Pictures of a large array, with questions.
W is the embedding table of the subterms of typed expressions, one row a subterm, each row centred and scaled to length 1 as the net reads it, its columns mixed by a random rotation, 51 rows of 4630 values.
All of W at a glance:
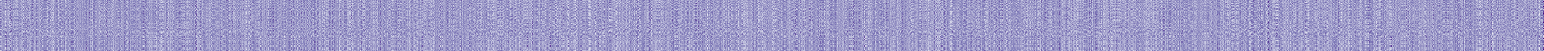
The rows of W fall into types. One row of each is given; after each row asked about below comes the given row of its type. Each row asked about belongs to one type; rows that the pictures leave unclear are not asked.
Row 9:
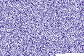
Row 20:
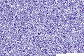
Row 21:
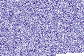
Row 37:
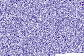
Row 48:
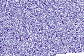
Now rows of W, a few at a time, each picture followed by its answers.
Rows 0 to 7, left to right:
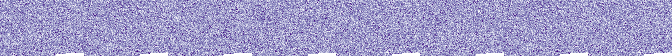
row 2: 37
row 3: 20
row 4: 48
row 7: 48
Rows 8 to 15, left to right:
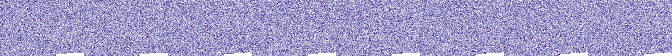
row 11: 21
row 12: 20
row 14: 48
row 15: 48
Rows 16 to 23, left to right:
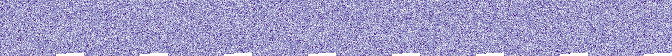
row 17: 20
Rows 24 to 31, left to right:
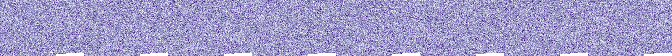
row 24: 48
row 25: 21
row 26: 21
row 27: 37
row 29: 20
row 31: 9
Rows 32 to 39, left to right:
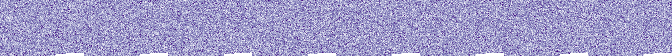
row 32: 37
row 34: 21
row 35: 9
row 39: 37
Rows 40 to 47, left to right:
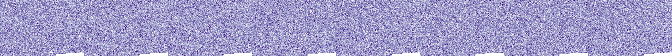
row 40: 48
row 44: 48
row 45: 37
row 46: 37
